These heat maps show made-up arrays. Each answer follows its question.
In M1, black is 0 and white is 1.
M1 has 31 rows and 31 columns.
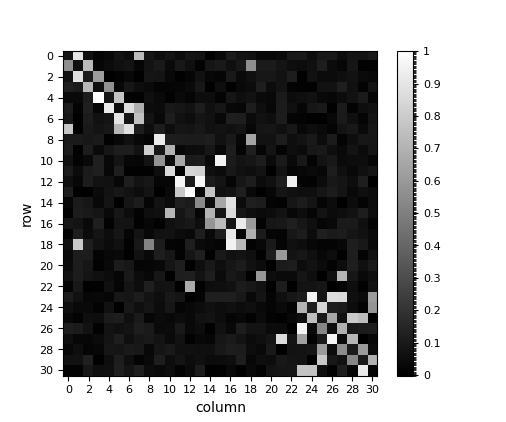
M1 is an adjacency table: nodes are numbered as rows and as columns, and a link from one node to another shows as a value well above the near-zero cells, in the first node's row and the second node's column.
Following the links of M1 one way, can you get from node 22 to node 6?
yes
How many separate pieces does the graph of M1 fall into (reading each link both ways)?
3
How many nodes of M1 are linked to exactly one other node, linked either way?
2
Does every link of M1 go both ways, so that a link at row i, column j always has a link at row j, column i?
yes
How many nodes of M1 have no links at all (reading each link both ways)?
1
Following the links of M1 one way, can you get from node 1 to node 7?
yes
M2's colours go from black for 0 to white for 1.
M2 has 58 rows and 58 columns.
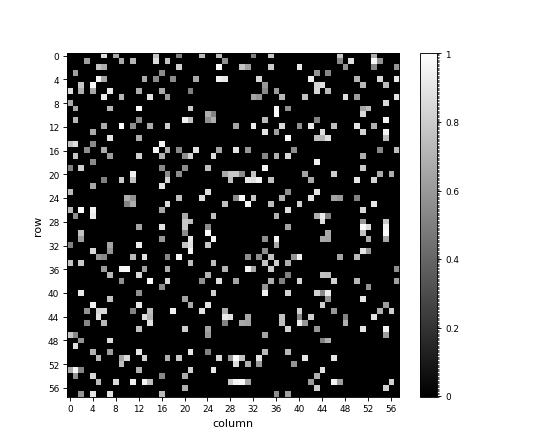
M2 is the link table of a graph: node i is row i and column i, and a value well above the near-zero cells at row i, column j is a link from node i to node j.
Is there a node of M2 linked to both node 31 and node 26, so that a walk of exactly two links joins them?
yes
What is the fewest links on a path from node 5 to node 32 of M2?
4
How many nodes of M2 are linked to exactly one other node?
1
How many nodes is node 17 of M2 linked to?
11
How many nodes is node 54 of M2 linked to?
5
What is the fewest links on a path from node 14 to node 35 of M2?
2
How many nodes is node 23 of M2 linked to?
4
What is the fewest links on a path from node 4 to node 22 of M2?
1
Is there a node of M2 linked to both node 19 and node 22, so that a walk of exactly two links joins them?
yes
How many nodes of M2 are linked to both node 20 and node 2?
2
